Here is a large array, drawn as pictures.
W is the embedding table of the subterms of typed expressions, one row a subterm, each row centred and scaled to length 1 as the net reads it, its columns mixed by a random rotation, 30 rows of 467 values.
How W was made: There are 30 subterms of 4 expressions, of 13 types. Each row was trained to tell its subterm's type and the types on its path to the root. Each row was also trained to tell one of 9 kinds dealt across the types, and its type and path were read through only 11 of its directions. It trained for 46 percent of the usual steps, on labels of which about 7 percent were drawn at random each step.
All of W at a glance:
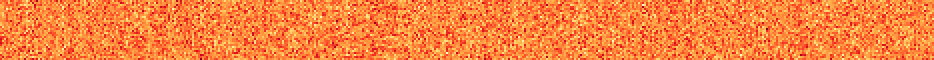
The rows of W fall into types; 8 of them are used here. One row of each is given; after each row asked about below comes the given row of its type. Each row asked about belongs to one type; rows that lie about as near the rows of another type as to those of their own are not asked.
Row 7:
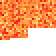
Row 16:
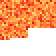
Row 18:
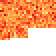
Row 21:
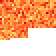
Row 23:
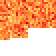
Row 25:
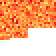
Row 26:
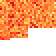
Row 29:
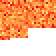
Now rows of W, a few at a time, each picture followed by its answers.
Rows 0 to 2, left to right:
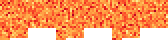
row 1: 23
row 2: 26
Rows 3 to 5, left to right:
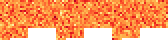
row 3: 25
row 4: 25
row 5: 16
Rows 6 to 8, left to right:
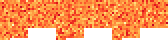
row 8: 7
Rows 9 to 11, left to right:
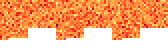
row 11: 26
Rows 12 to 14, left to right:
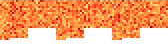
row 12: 7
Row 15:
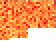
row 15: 23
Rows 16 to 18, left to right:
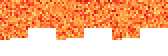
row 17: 25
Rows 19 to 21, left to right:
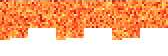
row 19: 16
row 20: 21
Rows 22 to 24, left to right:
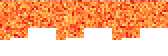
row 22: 16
